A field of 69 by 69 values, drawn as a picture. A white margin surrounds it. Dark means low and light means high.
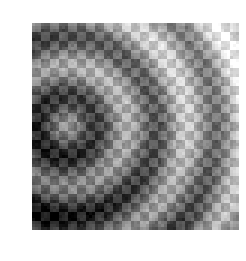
Slope: up to the top right. Lone odd cells: none. Rings: centred on the middle left. Ninth with the highest average: top right. Average level on the scale: 50%.
